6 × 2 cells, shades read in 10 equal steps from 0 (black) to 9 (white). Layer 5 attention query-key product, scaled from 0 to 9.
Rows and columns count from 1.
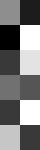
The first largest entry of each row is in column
1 2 2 1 2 1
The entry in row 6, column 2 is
2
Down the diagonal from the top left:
5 9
